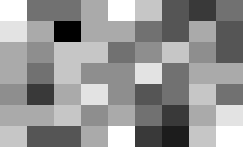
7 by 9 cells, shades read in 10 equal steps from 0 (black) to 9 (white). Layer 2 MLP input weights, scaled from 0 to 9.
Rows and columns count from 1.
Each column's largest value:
9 6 7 8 9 8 7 7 9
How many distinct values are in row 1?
6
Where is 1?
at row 7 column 7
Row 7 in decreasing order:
9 9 7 7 6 3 3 2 1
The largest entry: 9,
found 4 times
